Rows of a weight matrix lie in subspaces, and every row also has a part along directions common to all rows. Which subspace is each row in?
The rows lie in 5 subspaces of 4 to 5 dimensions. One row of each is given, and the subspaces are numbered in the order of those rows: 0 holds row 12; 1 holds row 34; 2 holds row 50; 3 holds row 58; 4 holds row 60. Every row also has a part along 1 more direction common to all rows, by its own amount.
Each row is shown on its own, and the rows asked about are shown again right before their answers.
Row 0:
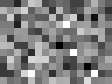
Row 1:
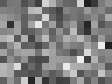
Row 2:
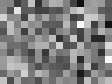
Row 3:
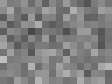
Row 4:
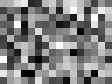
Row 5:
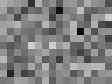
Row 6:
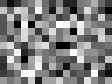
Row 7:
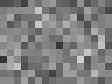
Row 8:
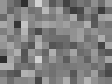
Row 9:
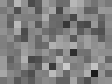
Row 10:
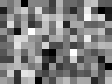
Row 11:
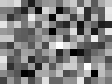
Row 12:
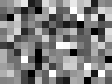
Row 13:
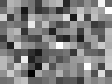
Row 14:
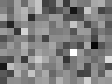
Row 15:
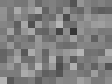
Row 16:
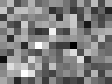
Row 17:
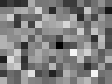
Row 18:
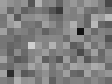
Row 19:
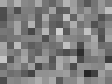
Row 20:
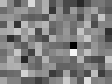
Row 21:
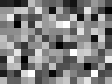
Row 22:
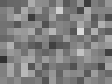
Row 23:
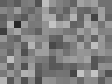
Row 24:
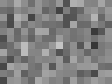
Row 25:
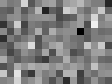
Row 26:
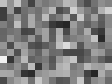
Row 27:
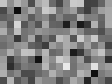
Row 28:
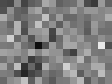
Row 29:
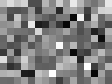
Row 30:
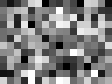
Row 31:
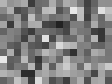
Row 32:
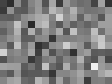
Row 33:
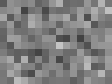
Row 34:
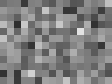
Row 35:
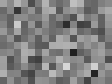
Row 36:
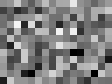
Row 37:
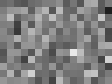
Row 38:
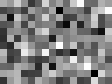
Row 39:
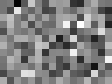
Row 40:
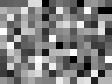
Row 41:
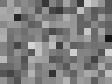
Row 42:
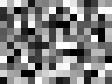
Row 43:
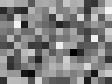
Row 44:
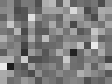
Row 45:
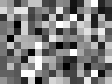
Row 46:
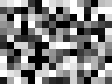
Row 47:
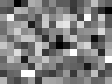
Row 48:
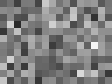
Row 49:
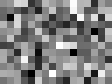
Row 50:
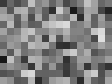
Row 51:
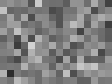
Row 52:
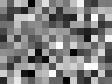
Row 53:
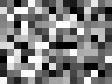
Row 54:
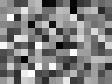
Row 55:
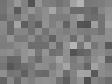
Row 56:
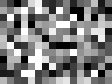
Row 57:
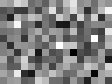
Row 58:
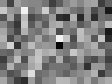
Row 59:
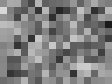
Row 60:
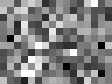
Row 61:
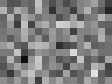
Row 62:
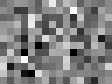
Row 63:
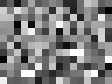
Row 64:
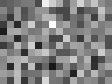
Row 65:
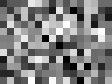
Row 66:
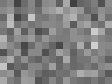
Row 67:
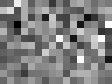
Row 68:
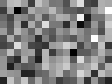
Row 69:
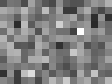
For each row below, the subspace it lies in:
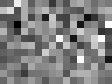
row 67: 3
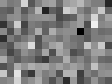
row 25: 1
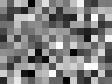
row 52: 1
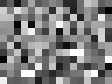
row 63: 2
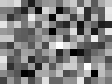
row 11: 1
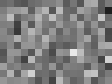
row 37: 2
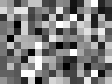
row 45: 4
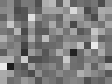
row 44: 0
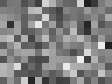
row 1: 4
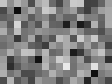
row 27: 3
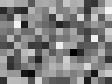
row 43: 3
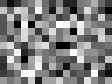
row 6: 1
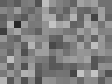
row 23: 0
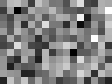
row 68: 3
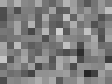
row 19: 2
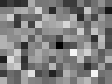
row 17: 4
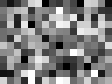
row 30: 4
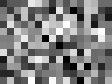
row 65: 2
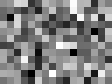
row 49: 0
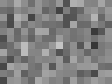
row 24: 0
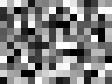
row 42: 2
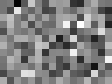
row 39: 3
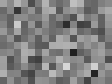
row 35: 3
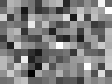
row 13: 3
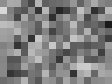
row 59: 1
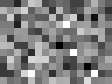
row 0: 2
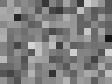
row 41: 1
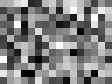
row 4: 1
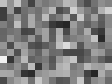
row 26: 2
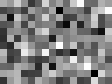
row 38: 0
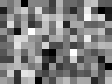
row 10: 2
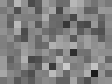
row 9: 3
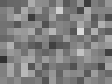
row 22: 1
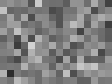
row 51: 1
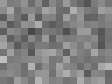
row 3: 2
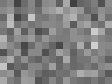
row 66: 0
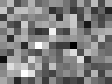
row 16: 4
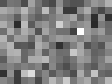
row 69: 1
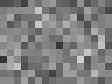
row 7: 4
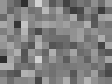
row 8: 1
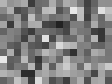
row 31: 2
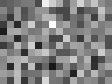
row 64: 0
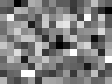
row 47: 3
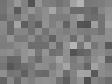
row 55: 3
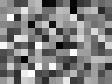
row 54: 0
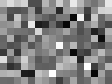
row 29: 4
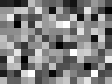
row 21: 4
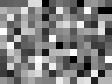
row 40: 0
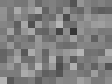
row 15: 2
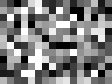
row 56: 3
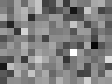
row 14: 0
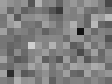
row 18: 1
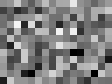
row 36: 2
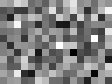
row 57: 4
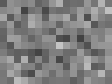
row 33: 3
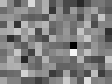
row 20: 3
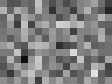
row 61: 1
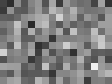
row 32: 4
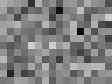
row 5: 1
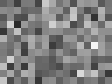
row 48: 0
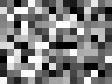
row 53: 4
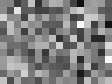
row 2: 3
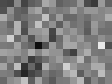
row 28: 4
